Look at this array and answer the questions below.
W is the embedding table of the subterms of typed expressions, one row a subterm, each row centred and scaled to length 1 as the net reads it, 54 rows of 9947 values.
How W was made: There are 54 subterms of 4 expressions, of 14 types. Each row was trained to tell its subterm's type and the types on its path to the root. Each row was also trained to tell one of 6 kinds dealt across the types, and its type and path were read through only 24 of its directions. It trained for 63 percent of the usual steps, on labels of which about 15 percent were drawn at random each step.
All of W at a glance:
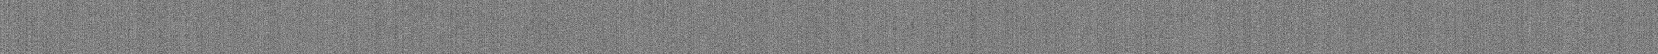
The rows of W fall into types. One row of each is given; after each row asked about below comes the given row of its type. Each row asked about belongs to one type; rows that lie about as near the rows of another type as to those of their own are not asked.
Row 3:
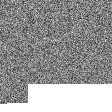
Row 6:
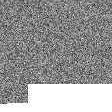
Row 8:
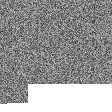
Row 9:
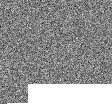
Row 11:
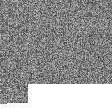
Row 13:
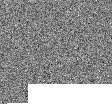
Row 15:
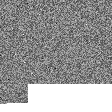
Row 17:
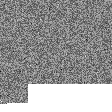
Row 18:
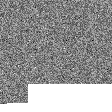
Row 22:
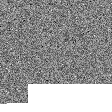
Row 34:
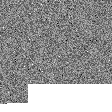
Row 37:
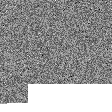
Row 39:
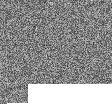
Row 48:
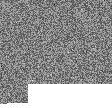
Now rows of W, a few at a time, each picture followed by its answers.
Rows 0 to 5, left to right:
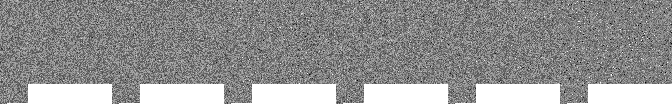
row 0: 11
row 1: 48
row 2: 13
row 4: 15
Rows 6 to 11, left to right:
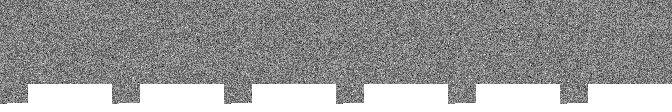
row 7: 9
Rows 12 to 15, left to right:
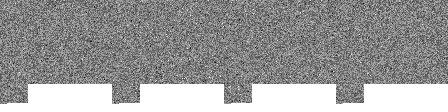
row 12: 48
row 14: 37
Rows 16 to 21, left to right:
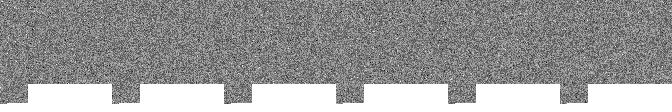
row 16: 34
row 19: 3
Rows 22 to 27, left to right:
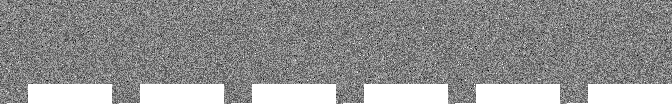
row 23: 15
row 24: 9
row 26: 13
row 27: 8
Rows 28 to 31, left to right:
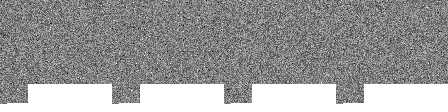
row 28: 6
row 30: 8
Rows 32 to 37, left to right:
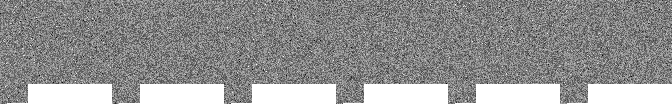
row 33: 8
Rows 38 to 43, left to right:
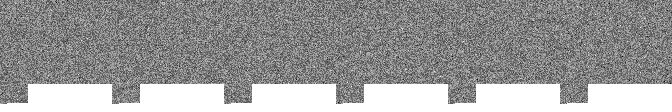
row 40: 15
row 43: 11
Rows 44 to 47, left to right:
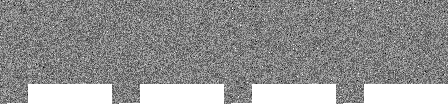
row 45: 6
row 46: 34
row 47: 11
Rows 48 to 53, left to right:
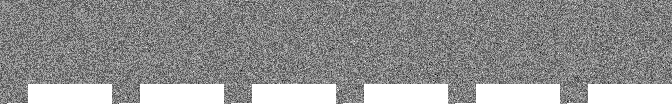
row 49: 17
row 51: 9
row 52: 13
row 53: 37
